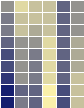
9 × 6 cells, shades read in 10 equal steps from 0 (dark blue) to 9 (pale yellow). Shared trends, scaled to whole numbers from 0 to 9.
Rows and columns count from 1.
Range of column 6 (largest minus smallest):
2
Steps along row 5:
up down up down up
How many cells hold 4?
6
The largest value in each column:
5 8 7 9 3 7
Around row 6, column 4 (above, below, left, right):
8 8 4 3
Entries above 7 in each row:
1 0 0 1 1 1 1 1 1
